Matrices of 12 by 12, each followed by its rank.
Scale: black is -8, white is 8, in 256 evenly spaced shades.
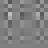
one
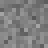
full rank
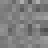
two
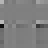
one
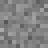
full rank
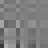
one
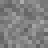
full rank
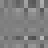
one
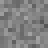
full rank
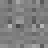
two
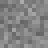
full rank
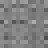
two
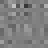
two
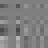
one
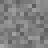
full rank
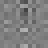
two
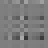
one
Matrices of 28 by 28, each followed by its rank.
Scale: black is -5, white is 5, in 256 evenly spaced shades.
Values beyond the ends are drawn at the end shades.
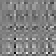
two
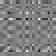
two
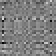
three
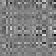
two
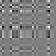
one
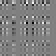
one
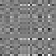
two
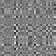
two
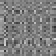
three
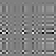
one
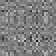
three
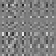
two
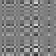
one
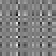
one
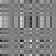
one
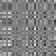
two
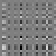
one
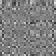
three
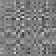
three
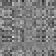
three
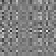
two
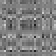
two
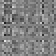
three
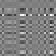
one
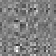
three
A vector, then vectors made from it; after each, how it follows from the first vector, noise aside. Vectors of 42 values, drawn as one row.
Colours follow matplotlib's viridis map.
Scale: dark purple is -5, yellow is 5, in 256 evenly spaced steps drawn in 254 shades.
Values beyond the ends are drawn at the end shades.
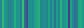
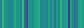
copied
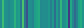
copied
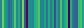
scaled up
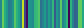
scaled up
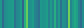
negated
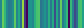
scaled up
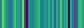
scaled up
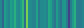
sign-scrambled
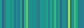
negated
